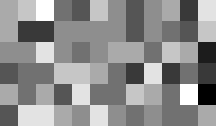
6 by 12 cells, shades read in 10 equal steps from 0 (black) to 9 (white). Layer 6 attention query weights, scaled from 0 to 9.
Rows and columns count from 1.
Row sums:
65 52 62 53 61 66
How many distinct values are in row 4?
6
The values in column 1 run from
3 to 6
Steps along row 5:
down up down up down same up down down up down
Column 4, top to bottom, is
4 5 5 7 3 6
